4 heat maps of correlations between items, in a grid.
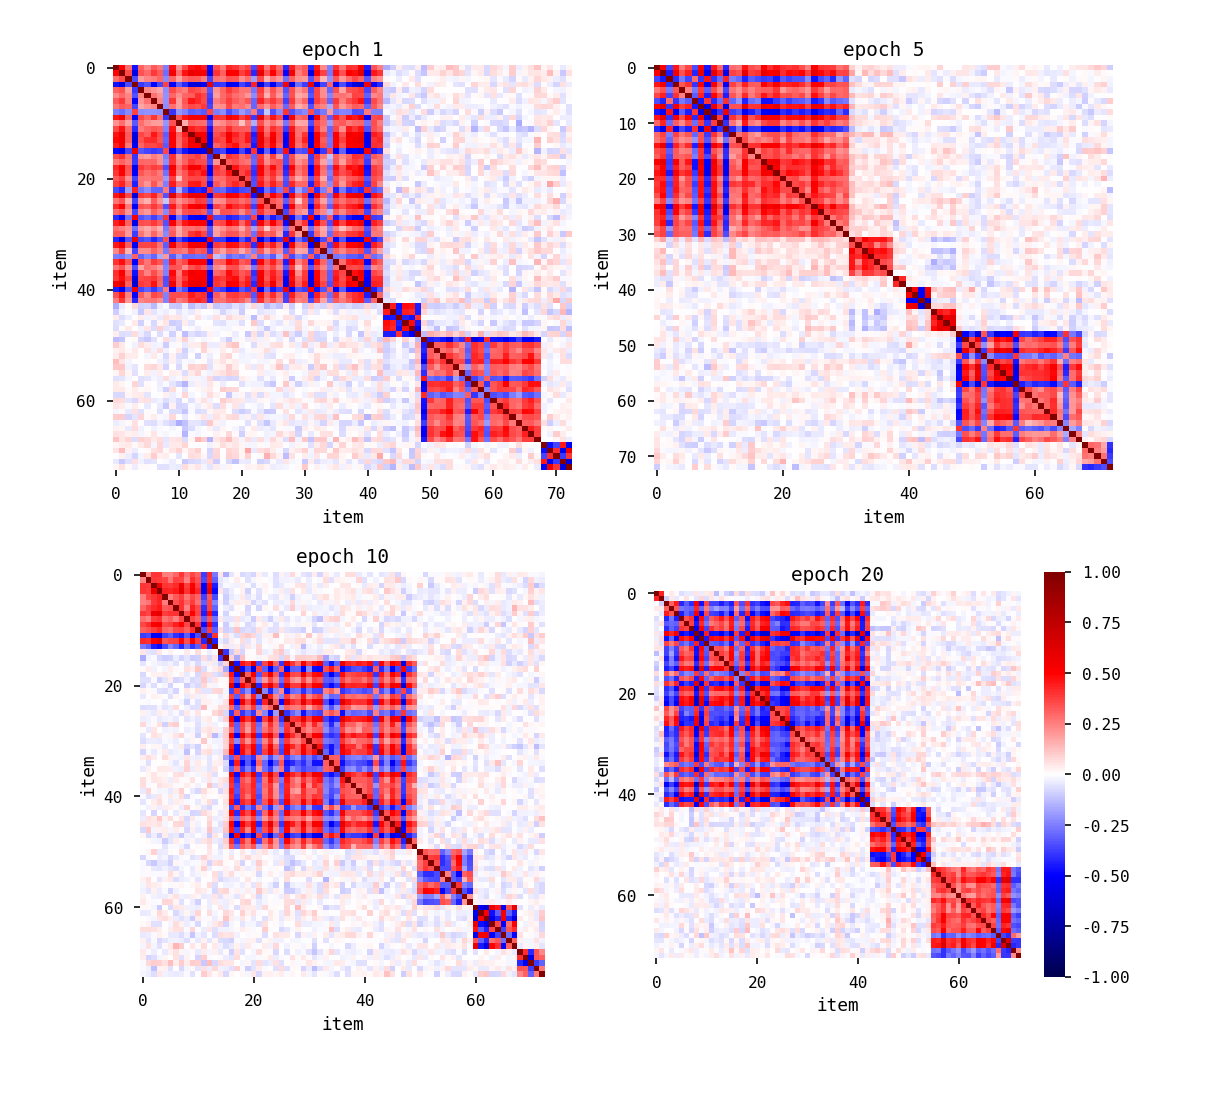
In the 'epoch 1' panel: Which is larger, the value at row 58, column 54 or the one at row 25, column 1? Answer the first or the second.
the second
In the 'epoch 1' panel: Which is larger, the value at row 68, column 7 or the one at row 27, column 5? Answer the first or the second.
the first
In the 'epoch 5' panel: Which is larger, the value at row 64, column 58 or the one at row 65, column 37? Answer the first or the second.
the first
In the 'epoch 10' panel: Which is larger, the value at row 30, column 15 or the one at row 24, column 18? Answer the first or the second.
the second
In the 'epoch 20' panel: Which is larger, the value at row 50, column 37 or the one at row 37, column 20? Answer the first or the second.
the second
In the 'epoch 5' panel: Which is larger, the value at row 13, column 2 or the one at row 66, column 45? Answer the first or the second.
the second
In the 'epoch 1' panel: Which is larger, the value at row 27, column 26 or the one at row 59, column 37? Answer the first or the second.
the second
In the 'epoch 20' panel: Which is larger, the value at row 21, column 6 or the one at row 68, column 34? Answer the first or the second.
the first
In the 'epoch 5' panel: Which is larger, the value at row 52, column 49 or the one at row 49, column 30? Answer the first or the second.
the second
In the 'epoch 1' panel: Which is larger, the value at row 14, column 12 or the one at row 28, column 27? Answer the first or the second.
the first
